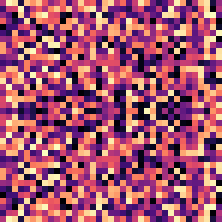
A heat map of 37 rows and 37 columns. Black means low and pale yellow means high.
Average level on the scale: 50%. Odd rows or columns: none. Stripes: none. Seam: none. Mirror symmetry: top to bottom. Histogram: flat.
